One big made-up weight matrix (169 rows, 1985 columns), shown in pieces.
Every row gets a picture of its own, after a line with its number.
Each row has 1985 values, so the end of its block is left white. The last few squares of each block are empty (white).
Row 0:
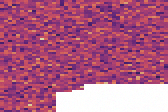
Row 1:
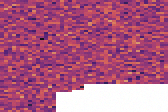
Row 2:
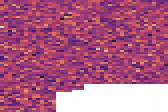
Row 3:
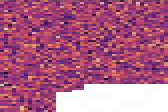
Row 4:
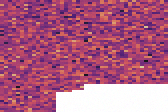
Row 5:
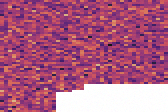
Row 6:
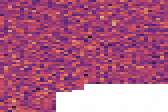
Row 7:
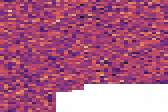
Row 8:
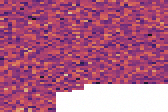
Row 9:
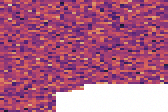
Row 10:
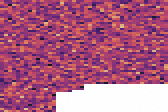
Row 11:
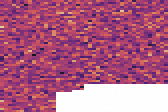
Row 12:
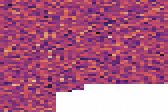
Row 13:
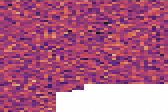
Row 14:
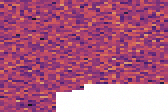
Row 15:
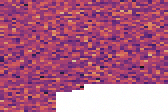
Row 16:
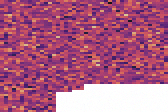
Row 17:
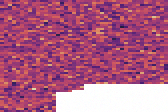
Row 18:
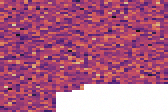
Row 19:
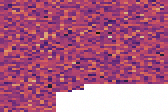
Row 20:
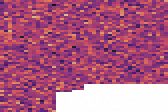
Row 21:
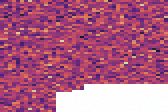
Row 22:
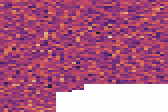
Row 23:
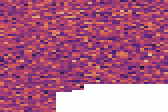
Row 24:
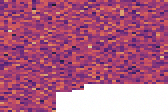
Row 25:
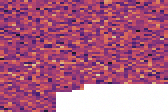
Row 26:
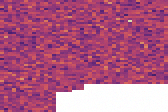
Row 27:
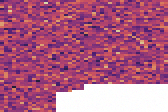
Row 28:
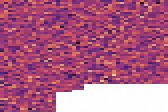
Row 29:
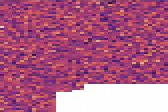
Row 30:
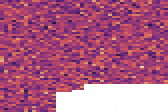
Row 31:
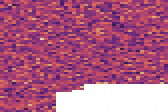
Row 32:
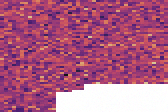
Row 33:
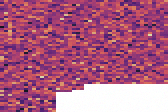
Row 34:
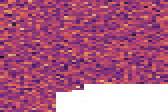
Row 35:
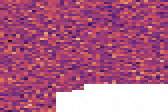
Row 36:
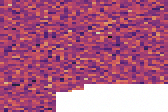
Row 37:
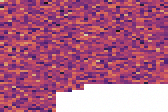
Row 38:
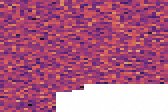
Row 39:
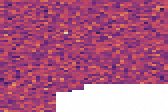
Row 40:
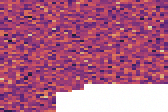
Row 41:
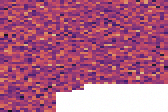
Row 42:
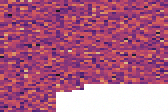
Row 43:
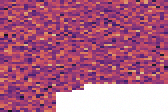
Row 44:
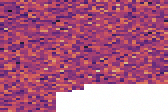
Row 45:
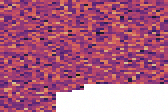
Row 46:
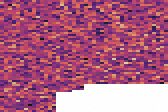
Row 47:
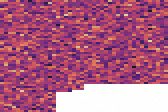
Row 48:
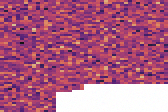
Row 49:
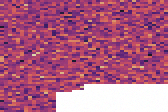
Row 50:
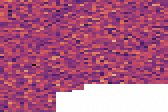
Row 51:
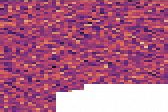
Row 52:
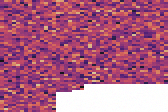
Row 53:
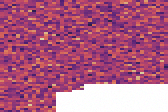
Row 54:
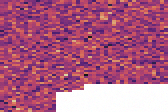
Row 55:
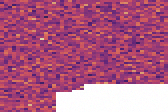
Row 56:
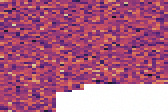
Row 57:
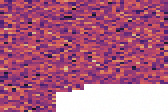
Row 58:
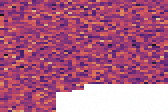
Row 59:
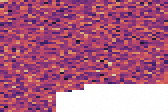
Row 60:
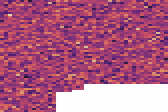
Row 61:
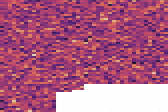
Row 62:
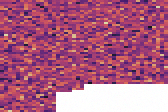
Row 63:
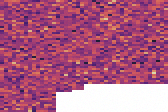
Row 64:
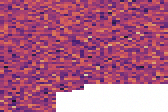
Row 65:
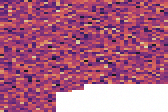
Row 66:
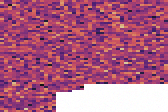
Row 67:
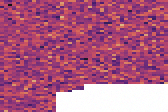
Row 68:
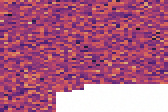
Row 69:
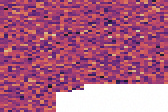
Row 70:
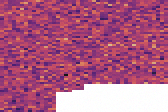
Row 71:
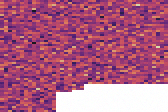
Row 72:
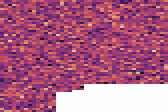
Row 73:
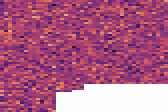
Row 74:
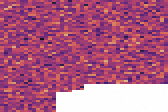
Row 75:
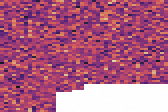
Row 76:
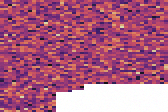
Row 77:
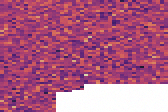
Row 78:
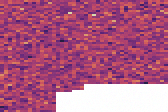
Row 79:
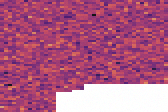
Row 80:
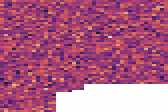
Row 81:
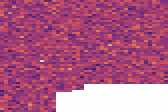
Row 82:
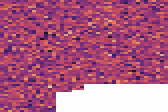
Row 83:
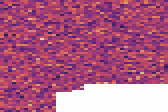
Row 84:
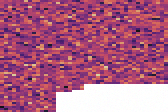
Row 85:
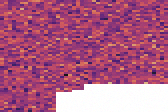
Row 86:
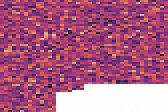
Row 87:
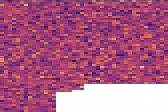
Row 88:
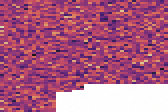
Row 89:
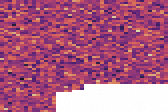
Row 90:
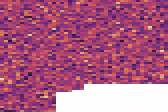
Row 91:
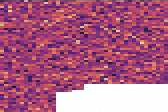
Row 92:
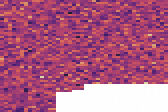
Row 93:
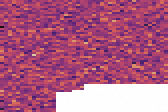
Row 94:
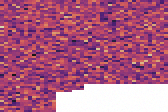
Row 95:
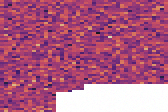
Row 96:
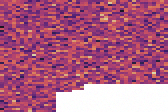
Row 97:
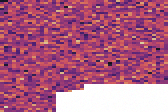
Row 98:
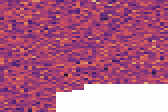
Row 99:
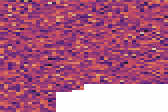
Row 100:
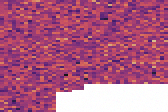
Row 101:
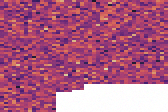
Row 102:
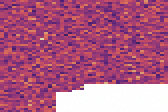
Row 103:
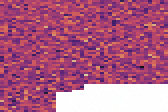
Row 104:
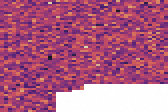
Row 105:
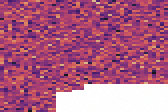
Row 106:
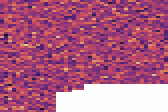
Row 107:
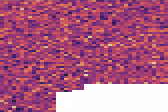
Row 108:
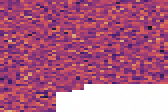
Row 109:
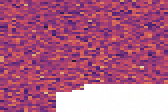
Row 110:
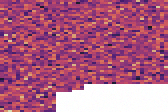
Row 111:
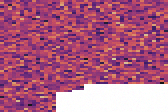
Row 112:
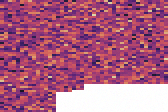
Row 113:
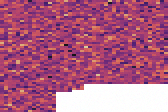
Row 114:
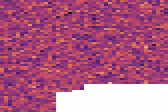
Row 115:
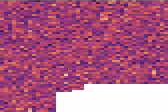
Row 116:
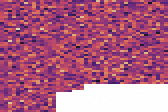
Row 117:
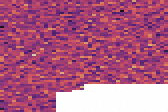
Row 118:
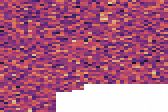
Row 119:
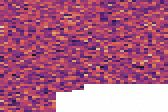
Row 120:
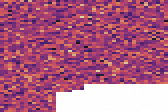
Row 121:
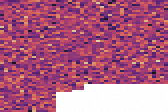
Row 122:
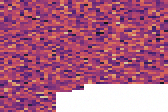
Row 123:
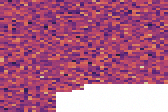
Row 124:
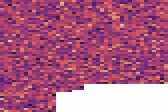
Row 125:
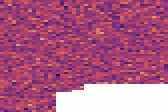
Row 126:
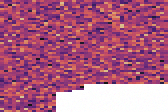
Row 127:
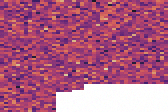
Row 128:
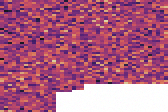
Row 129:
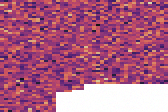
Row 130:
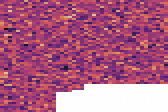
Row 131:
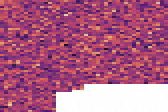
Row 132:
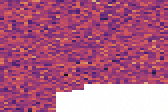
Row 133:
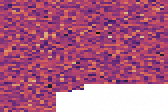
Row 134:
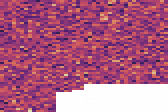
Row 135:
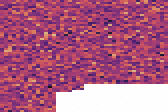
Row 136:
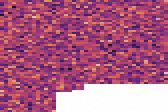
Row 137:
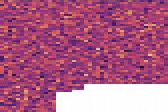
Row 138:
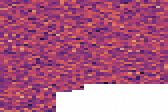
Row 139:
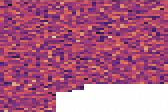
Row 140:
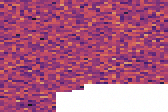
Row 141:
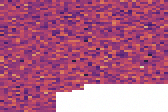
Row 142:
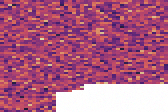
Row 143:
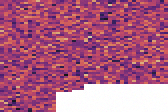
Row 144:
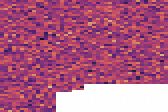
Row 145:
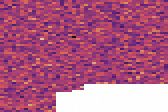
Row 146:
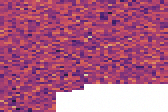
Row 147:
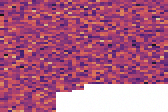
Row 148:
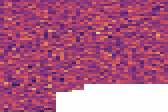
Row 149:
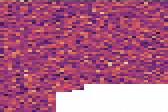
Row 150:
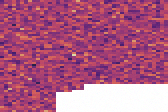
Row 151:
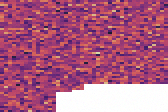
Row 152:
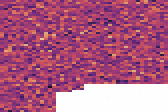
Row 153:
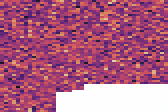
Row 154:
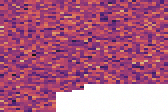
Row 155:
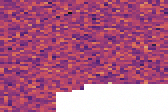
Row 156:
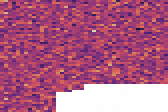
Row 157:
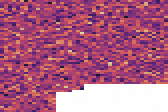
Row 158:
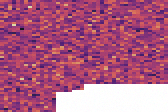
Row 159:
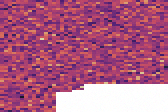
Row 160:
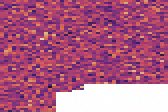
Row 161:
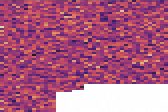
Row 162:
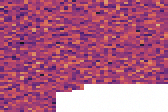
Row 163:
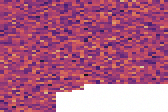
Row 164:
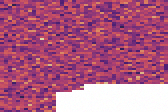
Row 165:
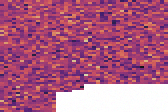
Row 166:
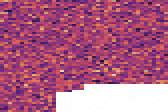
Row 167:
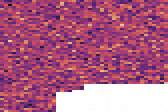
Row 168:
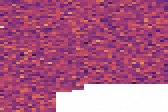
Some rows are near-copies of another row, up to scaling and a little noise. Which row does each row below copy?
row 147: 58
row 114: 155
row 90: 40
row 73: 20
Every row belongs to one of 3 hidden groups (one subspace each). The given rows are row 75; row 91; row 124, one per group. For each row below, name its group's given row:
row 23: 75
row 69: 124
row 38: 124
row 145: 124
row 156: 91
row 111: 124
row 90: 124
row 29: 75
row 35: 124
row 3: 91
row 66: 124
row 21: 91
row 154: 75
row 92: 75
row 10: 124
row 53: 124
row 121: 75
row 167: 124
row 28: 91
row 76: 124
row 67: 124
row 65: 91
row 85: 75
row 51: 91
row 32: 75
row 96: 75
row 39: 124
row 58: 75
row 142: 124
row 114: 91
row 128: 91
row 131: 91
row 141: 75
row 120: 91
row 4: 75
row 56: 91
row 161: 75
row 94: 75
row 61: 75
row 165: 75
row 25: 91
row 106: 91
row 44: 91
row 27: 91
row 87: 75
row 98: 75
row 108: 124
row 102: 124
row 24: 75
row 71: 75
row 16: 91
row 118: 75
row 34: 91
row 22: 124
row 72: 124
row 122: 124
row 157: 91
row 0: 124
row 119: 75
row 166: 91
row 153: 75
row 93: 75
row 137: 75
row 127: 75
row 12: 124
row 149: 91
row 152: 124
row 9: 124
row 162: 91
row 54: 75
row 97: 91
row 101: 75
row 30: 75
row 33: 75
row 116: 91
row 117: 75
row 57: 91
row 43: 124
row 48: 91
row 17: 124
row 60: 91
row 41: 124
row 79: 91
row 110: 124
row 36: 124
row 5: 75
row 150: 91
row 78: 91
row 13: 124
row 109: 75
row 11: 75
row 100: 75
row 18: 91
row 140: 124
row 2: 75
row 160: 124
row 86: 124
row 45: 124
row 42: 91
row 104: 91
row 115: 75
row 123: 75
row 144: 124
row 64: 75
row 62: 124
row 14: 124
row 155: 91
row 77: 75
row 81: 75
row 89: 91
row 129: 91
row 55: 124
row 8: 75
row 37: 91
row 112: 91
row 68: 91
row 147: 75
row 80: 124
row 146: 75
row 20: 75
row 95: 124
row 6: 75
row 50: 91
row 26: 91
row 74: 124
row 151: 91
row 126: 124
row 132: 75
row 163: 75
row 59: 91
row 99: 91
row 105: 75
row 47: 91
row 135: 124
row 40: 124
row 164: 124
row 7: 91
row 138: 124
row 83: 124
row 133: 124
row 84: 91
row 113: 91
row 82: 124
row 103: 75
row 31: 124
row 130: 91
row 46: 124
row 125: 124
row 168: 75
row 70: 75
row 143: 75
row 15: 75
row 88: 75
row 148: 124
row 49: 75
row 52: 75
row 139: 124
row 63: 75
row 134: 75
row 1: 124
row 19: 124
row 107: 75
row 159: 124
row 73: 75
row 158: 91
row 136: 75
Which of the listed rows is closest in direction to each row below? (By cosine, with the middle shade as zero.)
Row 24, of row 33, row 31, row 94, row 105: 33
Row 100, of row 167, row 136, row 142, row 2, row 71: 2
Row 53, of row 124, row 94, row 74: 94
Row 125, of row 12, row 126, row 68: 68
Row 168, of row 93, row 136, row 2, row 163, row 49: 2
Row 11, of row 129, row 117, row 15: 15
